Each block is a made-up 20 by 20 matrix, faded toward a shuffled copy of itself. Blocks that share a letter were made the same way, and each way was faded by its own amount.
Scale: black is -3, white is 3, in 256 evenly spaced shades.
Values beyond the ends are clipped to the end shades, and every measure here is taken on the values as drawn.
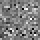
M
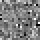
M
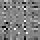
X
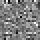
M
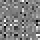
X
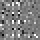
X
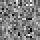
M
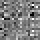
X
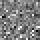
M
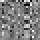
X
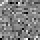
M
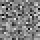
M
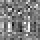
X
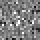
M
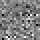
M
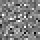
M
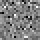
M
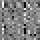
X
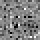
M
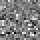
M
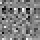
X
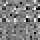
X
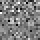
M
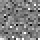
M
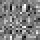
X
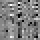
X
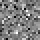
M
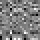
X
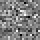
M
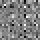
X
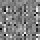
X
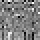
X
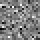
M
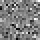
M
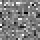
M
